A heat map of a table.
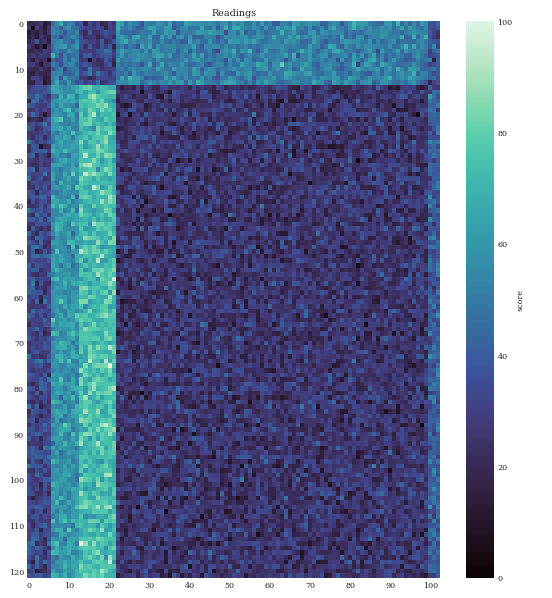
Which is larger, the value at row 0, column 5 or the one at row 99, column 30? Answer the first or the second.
the second
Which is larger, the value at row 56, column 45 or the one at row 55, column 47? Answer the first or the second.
the second
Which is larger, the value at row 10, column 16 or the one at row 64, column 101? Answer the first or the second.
the second
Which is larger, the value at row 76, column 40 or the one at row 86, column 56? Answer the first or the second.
the second
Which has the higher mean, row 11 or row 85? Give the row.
11
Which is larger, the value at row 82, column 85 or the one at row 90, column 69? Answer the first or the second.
the first
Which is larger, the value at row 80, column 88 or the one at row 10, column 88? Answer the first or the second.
the second
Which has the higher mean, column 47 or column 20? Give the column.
20
